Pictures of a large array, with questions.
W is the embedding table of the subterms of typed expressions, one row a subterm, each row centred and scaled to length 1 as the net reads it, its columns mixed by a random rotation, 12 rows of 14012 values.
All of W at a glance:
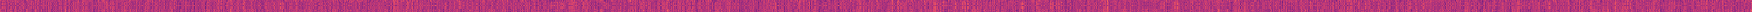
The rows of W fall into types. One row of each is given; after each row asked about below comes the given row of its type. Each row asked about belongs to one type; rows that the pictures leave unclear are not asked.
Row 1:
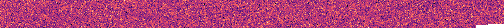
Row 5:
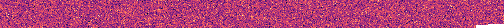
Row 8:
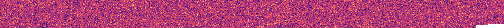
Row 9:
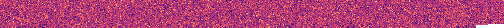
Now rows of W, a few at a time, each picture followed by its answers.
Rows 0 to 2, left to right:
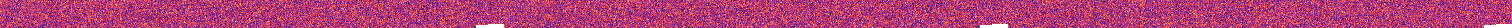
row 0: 1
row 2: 5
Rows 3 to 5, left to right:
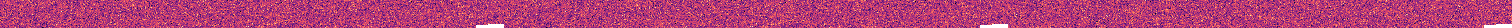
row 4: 8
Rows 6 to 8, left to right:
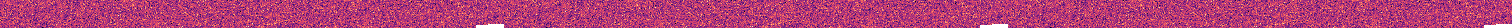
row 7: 8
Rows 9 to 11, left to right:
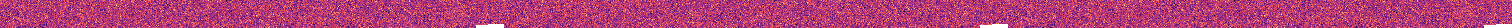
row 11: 9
